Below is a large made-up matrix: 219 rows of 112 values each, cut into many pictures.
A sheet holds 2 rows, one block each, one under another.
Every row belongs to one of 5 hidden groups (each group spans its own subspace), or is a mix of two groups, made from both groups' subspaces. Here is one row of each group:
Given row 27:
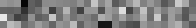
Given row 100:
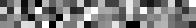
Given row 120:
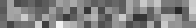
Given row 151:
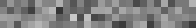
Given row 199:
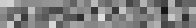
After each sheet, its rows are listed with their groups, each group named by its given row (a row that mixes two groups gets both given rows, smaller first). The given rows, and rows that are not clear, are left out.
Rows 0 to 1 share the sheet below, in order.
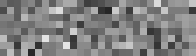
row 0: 199
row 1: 100
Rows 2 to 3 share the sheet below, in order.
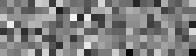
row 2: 151
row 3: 100
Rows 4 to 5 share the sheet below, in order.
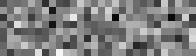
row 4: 199
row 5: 120
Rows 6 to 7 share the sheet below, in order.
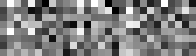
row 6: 199
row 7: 199
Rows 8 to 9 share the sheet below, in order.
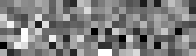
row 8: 120
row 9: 27
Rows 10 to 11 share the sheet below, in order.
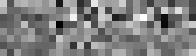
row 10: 120
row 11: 151
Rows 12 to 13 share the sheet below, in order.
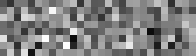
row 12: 100 and 199
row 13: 100
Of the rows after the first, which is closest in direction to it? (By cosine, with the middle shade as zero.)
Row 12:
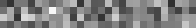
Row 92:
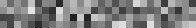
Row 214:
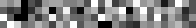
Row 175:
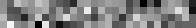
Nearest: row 92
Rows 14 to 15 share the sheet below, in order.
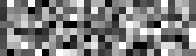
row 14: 199
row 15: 120
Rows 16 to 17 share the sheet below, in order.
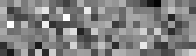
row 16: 100 and 120
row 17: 120
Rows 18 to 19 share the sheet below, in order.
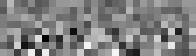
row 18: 120 and 199
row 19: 100 and 199
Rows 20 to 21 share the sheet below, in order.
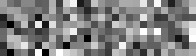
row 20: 120
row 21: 120
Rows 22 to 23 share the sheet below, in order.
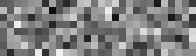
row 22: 199
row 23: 120
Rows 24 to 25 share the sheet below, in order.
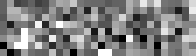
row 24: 120
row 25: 27
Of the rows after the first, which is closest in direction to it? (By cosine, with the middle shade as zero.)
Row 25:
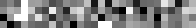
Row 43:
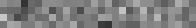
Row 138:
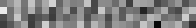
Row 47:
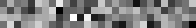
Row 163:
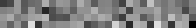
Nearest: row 138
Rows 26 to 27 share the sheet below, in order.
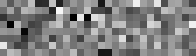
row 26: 151
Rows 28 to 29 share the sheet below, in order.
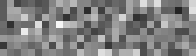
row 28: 120
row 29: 27
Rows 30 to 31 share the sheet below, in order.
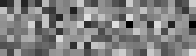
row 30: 100
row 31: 151
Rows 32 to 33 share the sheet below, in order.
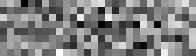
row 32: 27
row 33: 120
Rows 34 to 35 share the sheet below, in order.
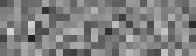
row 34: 100
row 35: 199
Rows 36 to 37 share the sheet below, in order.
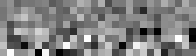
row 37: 120
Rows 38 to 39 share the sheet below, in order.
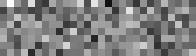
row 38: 199
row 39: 100 and 120
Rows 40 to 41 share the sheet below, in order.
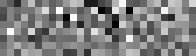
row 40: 199
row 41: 199
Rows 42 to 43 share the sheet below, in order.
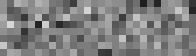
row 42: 120
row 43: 27
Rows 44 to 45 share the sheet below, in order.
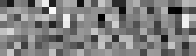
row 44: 151 and 199
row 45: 199
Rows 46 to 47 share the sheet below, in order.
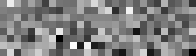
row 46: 199
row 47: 151
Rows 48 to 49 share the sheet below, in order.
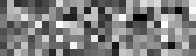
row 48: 120
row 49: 199
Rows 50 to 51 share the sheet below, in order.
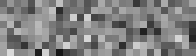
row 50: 151
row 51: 120
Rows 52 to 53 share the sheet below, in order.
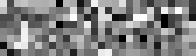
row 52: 120
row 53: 27
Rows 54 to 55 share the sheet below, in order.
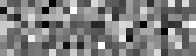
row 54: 151
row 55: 199
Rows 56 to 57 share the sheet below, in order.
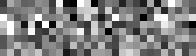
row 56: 120
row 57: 199
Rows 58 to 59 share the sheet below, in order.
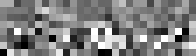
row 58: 27 and 100
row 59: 27
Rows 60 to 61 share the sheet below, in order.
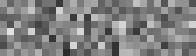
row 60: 151
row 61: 199
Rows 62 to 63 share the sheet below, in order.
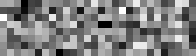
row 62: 27
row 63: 120
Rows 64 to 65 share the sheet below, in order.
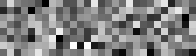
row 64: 151 and 199
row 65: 151
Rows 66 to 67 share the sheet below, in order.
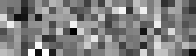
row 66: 27
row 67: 100 and 120
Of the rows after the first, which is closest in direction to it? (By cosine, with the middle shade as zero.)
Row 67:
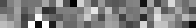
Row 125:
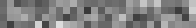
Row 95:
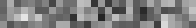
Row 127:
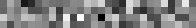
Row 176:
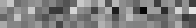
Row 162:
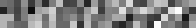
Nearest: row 95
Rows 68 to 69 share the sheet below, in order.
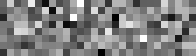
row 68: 199
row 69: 27
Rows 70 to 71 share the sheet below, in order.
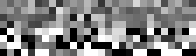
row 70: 151
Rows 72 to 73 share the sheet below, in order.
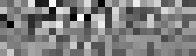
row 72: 151
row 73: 151
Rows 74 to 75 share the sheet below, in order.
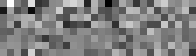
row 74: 199
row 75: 100
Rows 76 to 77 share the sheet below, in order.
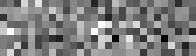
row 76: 27
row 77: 199
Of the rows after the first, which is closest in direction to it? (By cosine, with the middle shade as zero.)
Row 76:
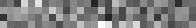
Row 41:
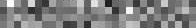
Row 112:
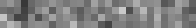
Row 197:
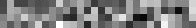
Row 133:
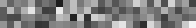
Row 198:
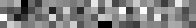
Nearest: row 41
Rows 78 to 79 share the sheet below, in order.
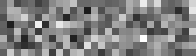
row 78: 120
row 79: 27 and 100
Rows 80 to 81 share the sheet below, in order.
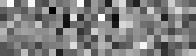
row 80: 199
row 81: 120
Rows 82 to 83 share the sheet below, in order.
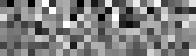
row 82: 199
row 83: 100 and 151
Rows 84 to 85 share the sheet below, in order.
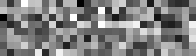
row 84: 27 and 120
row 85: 120
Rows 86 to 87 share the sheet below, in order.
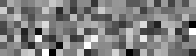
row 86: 151
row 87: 100
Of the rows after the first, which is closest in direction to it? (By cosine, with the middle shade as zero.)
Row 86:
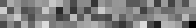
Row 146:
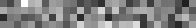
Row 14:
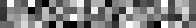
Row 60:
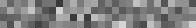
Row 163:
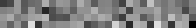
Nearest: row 14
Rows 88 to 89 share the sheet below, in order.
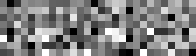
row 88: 199
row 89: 151 and 199
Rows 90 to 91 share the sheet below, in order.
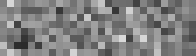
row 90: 151 and 199
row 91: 27
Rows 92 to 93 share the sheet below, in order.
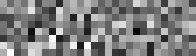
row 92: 151
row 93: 151
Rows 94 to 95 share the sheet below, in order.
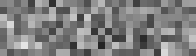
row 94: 151
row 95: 27 and 120
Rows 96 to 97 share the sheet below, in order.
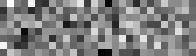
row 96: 199
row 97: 27
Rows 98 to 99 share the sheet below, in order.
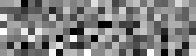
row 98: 27
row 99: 100 and 199
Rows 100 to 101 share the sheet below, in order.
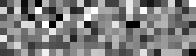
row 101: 151
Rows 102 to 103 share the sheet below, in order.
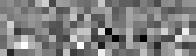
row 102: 151
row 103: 27
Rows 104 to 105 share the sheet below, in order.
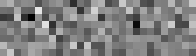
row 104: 100
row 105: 151
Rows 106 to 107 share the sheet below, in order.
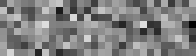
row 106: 151
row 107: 120
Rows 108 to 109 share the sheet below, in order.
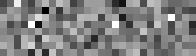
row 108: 100 and 199
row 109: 100
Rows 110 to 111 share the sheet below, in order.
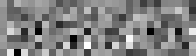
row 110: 120
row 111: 100 and 199
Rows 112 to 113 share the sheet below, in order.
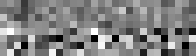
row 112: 27
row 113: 199
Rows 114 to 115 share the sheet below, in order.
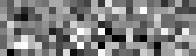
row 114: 27
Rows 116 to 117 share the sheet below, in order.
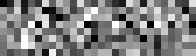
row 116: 100
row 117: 27 and 100
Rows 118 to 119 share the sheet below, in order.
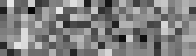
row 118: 199
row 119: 27
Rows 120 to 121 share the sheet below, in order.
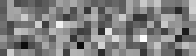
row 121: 27
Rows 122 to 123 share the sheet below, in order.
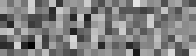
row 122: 151
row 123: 100
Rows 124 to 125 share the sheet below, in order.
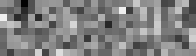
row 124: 27
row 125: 120
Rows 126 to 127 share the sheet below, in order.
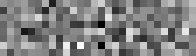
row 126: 27 and 151
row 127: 27 and 199
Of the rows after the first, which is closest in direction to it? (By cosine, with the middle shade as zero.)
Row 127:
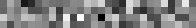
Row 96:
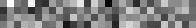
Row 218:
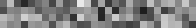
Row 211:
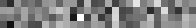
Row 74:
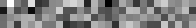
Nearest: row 218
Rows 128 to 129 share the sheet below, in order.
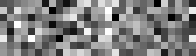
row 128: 199
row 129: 199
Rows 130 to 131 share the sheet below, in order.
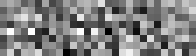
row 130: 27
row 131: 199
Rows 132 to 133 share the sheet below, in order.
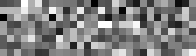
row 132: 27
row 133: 151
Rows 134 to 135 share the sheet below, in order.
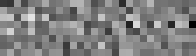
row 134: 100
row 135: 199
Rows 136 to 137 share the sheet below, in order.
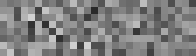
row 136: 100
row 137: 151
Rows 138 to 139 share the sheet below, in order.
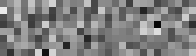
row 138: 151
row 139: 100 and 120
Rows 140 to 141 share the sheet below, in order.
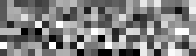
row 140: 120
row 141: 27
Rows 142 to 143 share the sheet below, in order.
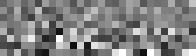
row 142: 100
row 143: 151
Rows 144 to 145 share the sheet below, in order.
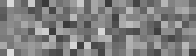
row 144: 199
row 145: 151
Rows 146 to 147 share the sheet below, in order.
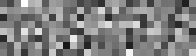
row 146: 27
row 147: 100
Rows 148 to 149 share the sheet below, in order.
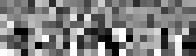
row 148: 151
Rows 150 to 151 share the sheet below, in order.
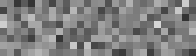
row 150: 27 and 151
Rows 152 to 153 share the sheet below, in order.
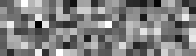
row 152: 27 and 120
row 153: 120
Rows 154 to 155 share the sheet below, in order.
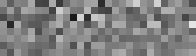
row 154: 151
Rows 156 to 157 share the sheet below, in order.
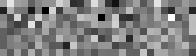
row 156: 100 and 199
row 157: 100 and 199
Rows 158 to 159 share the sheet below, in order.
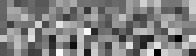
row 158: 120
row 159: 120 and 151
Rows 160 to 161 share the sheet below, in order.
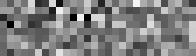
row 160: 151
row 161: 120
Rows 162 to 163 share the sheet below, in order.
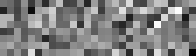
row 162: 151
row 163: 100
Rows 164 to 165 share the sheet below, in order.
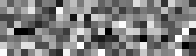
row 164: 151
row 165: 27
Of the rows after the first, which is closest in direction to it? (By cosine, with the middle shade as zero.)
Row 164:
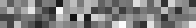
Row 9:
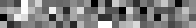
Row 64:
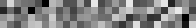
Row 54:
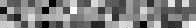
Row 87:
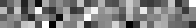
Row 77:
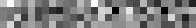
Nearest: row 54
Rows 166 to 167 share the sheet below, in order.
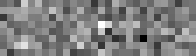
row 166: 27
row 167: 27
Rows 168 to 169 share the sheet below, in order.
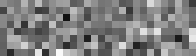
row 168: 100
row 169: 120
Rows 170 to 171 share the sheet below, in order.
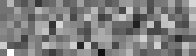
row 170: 100 and 120
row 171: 27 and 151
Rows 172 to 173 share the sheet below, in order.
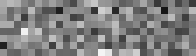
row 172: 199
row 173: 27
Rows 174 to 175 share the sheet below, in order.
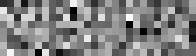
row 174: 100
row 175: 120
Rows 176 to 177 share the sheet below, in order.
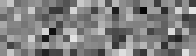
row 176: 27 and 199
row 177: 151
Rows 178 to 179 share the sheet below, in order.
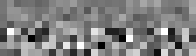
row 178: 120
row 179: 199
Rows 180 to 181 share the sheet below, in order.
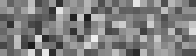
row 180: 151
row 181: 100
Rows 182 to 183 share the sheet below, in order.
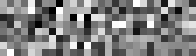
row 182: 151
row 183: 151
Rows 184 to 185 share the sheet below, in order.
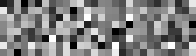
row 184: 100
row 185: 199
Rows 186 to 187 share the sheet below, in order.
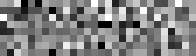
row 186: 27
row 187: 199
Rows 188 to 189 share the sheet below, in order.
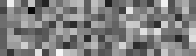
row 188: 199
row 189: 120
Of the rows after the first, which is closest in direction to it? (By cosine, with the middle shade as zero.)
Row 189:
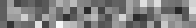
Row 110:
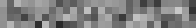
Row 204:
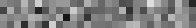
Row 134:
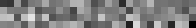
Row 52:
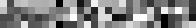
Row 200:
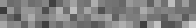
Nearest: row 134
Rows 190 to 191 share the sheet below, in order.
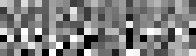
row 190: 100
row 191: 100
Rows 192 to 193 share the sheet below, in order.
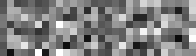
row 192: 120
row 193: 120
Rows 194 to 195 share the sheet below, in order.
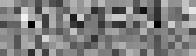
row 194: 27 and 100
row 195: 100
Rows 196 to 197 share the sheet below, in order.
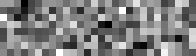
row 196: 27
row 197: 120
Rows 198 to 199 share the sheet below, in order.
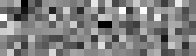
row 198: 27
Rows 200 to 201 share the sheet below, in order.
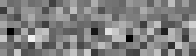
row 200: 151
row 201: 199
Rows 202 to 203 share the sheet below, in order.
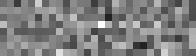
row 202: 27
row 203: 120
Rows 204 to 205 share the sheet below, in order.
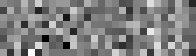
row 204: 100
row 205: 100
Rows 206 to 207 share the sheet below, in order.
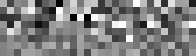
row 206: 151
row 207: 199
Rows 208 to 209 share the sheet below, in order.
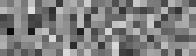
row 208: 151
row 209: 199
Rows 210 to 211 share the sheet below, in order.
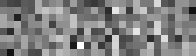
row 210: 27 and 199
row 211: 151 and 199
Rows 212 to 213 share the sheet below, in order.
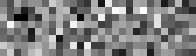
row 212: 27
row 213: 151
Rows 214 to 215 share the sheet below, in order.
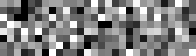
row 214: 27
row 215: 100
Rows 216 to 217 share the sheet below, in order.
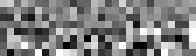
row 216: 100
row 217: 120
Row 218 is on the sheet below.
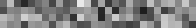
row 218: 27 and 120
